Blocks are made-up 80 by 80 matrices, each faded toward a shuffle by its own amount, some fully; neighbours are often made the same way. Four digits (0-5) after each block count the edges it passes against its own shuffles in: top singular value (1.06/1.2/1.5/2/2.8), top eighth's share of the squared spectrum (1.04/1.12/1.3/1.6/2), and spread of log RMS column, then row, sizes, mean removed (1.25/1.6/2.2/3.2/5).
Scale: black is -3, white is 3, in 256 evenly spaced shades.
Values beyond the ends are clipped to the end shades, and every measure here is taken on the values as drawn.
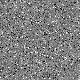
0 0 0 0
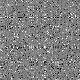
4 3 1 2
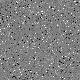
0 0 0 0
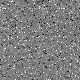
2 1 0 0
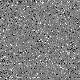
3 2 0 1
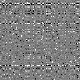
5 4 2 3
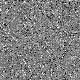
2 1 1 0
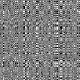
5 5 4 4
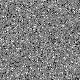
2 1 0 0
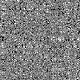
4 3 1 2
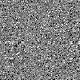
3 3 1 1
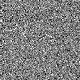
3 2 1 1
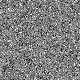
0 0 0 0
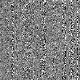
2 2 4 0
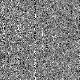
1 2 3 0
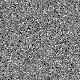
1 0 0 0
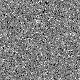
0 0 0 0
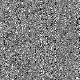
1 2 3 0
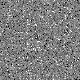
0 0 1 0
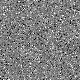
0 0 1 0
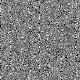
1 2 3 0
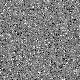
0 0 0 0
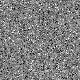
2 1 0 0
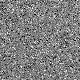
1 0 0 0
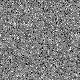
2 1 0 0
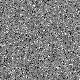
1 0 0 0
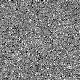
2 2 0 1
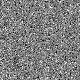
2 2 0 0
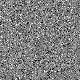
2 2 0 0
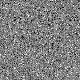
2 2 0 0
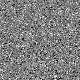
2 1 0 0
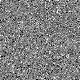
2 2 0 1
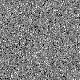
2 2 0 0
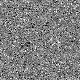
2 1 0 0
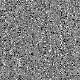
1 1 2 0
